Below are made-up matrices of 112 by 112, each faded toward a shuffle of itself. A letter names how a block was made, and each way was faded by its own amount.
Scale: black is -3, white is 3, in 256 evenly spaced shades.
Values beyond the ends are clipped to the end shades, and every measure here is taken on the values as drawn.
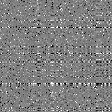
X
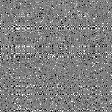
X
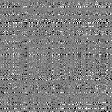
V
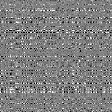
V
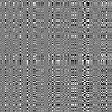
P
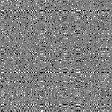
X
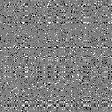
X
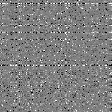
X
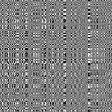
P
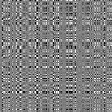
P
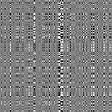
P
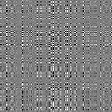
P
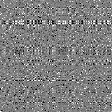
X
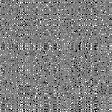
X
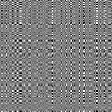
P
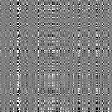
P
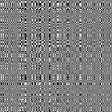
P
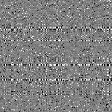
X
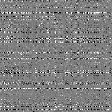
V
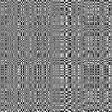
P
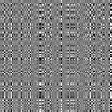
P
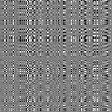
P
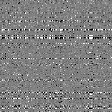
V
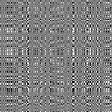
P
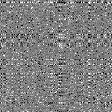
X
